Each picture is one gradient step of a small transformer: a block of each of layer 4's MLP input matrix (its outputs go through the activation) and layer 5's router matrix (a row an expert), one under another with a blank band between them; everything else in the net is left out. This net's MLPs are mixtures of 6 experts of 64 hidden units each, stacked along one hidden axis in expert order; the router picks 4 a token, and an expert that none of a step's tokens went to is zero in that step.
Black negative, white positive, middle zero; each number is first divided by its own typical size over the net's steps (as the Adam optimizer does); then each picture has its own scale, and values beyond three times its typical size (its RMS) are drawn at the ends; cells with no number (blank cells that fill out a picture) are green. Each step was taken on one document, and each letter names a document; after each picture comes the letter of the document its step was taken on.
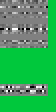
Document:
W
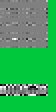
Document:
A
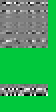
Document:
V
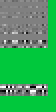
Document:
W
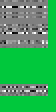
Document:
W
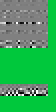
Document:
V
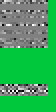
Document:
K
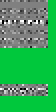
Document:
K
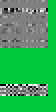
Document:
A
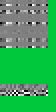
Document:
V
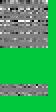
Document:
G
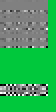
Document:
A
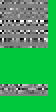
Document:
K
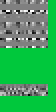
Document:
V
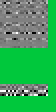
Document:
V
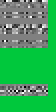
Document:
W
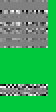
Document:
A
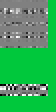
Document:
A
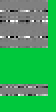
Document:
G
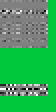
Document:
A
